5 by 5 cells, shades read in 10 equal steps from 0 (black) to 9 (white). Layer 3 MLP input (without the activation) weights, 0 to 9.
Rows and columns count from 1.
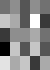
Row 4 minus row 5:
-8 1 -4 5 -3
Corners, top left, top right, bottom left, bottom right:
4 4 8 6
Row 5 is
8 6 7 2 6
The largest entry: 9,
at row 2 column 4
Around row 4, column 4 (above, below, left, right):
6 2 3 3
